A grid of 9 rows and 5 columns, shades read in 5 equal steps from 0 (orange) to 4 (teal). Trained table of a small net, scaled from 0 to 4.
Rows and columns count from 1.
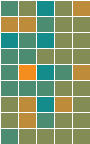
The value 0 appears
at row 5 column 2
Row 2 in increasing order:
1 1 2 2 3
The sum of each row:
12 9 15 12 11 13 10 10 11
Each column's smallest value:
1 0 2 1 1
